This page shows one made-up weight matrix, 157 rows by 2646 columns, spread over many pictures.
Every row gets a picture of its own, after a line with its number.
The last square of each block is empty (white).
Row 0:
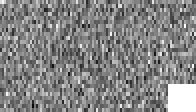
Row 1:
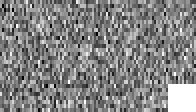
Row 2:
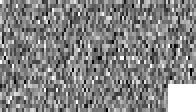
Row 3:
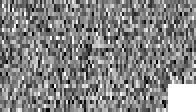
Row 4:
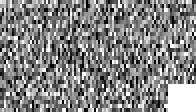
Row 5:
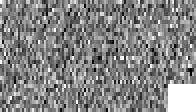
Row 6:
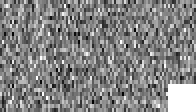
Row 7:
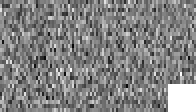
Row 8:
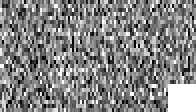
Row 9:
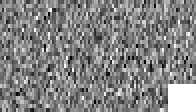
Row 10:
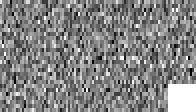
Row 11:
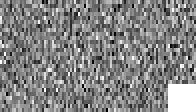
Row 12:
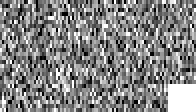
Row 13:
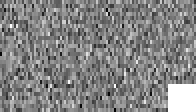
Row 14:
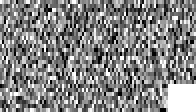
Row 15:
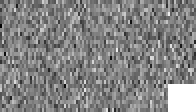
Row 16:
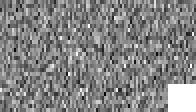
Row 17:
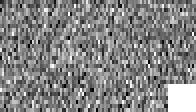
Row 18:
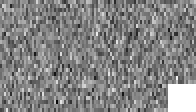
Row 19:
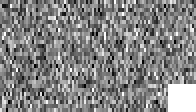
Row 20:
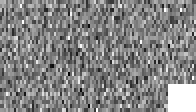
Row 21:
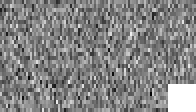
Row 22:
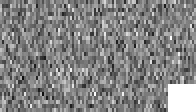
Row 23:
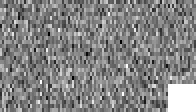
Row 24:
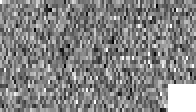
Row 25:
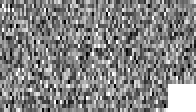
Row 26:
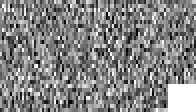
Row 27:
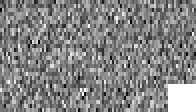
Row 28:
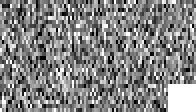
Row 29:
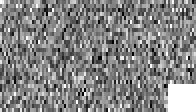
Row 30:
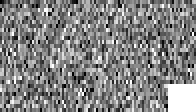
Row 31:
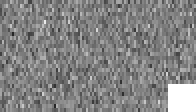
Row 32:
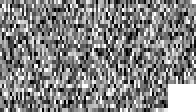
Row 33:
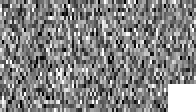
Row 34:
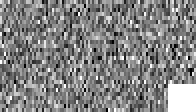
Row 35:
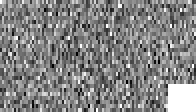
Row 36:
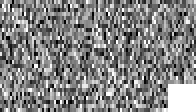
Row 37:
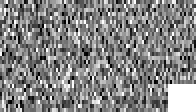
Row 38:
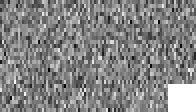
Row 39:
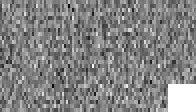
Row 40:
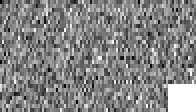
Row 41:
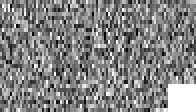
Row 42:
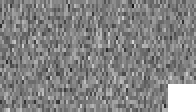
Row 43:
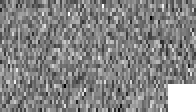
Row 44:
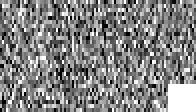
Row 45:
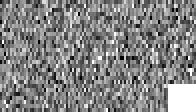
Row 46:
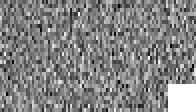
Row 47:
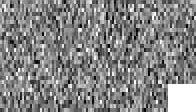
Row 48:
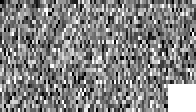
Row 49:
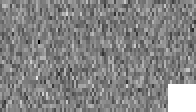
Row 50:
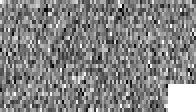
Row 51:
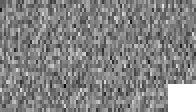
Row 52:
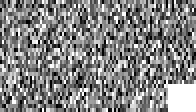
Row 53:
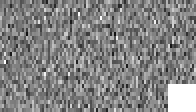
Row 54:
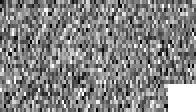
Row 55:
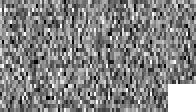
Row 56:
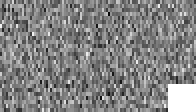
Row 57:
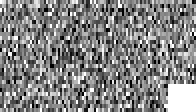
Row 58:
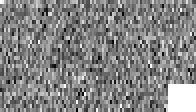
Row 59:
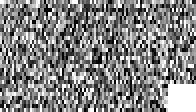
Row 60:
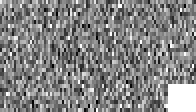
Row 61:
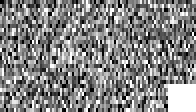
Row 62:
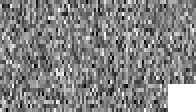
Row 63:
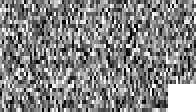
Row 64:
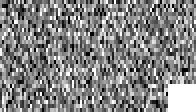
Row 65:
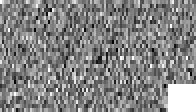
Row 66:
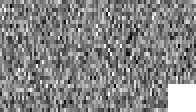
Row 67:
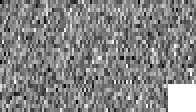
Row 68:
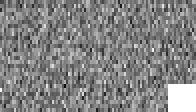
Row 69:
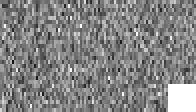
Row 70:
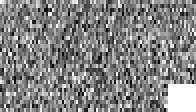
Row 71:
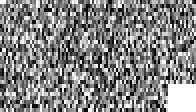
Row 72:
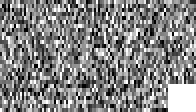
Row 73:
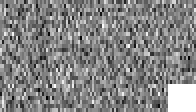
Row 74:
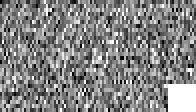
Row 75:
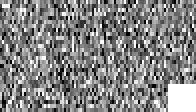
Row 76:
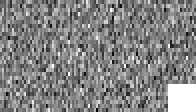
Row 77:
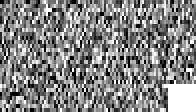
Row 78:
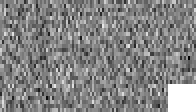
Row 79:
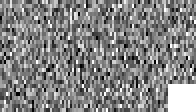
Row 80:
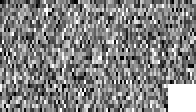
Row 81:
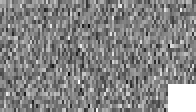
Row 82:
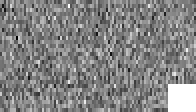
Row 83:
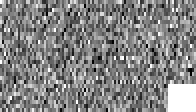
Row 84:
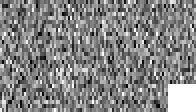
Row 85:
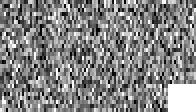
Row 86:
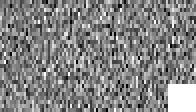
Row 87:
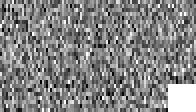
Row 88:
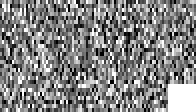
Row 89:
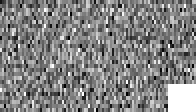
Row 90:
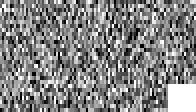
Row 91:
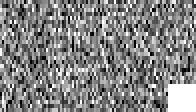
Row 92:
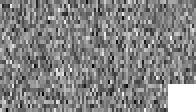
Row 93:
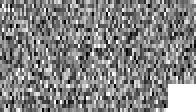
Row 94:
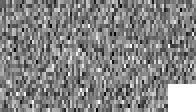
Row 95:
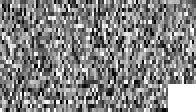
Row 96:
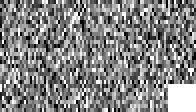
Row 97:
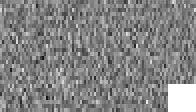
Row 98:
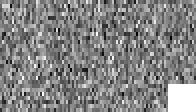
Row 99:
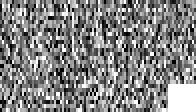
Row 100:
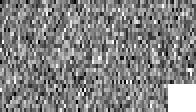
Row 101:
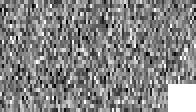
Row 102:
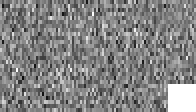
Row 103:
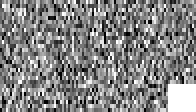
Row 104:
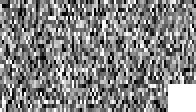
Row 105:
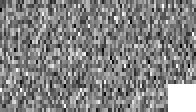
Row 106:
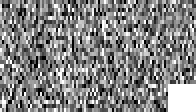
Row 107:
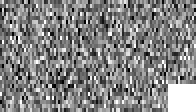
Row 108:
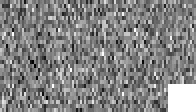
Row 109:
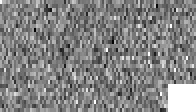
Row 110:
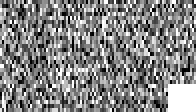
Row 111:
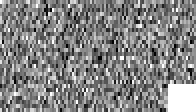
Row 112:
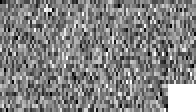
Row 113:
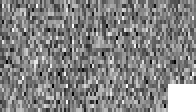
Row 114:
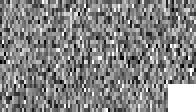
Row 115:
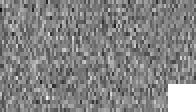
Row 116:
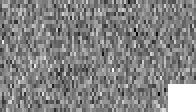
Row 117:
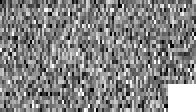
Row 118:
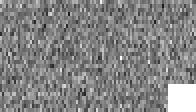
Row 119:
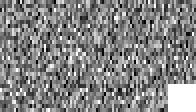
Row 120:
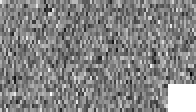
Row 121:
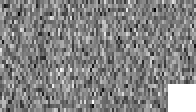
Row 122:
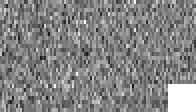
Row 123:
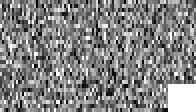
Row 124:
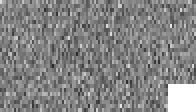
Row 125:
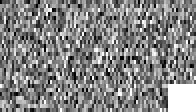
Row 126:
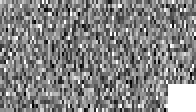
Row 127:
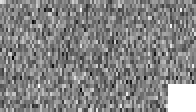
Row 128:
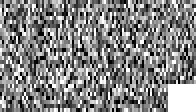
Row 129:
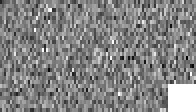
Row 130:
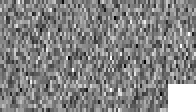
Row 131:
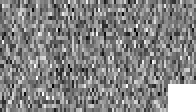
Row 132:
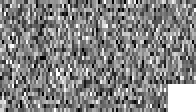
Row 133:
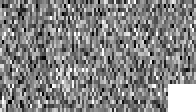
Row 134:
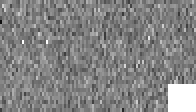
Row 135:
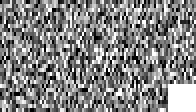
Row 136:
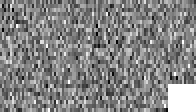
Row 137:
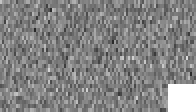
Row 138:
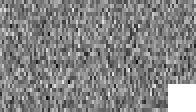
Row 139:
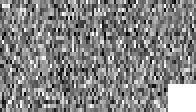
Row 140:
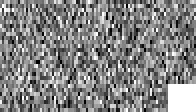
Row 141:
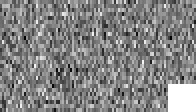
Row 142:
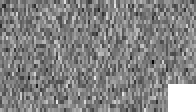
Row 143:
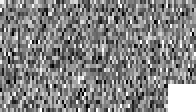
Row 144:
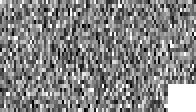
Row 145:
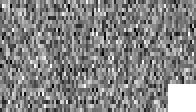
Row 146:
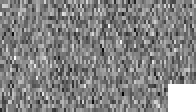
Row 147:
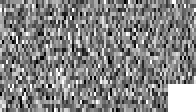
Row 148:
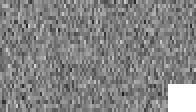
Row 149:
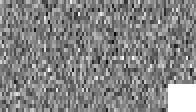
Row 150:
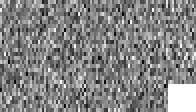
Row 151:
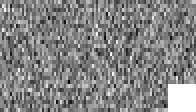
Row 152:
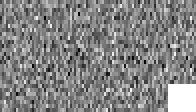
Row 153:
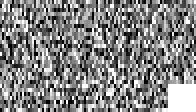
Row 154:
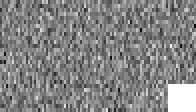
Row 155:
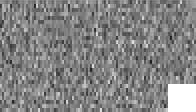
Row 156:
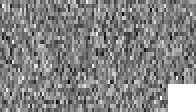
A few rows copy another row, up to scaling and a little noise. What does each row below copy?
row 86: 53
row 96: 15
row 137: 14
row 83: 5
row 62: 92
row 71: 127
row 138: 63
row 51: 105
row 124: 35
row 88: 156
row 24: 109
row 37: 122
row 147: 97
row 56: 87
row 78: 73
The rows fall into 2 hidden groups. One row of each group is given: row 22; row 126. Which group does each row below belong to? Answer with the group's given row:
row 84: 22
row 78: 22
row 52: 126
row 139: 22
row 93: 22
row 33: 22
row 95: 22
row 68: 126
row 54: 126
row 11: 126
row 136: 22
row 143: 126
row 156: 22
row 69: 22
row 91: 22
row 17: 126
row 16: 126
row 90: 22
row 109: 126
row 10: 126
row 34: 126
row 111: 126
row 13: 22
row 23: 22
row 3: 22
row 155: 22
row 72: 22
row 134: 22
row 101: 22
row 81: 126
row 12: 22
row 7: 22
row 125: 126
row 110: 22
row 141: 22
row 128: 22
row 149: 126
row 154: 126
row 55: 22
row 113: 22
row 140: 22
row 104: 22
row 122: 22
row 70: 126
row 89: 126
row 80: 126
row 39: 22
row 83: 126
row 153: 22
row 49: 22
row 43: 126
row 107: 22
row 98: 22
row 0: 126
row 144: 126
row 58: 126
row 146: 22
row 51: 126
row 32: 22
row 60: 126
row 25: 22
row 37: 22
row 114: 126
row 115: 22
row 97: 22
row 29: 126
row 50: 126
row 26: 22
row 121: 22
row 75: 22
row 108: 22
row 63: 22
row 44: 22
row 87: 22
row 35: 126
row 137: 126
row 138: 22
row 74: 126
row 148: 22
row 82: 22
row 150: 126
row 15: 126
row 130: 126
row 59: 126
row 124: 126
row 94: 126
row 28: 22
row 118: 126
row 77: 126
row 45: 126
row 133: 22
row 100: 126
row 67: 126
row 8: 22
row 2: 126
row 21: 22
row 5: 126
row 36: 22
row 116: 22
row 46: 126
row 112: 126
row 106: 22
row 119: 126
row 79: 126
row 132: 22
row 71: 126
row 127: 126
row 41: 22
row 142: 22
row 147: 22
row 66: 22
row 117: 126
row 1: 22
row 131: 22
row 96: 126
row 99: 22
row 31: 22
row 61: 126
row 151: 22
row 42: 22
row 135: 126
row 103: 22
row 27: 126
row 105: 126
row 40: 126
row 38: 126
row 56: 22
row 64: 22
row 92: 22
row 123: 22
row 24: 126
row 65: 126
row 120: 126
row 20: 126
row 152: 126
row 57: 126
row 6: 22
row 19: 22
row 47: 22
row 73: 22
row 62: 22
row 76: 126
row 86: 126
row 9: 126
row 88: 22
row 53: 126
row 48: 126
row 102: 22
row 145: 22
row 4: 126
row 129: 126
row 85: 22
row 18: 22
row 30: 126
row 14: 126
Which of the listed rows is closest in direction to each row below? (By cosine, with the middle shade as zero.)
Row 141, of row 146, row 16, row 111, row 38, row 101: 146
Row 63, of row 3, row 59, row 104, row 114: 104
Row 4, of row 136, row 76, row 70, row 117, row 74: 70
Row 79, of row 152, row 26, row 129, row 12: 152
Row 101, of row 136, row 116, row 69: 116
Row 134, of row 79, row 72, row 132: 79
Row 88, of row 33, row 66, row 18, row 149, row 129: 18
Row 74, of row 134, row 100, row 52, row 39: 100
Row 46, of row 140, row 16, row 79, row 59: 16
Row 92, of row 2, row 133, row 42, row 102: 102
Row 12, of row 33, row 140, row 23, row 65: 33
